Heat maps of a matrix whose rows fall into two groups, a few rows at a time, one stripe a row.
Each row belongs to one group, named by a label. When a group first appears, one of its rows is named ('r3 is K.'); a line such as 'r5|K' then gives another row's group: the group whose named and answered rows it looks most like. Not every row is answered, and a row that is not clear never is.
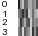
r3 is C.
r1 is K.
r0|C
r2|K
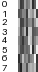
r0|K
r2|K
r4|K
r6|C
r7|C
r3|K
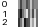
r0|K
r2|C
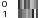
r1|C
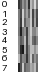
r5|K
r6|K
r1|C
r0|C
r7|C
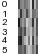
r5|C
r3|C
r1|K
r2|C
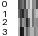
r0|C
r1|K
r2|K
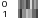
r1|C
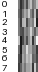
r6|C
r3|K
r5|C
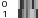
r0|K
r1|C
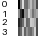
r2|C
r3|C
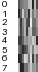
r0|C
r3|K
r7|K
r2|K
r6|C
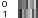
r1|C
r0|C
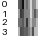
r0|K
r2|K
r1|K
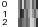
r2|C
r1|K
